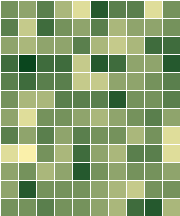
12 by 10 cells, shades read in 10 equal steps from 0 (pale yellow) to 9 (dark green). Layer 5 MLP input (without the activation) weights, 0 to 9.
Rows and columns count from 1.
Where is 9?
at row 4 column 2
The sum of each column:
57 51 63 57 56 58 52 54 61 55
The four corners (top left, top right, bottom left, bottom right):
5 5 5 3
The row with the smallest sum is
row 9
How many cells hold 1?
6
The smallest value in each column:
1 0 3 3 1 2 2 2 1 1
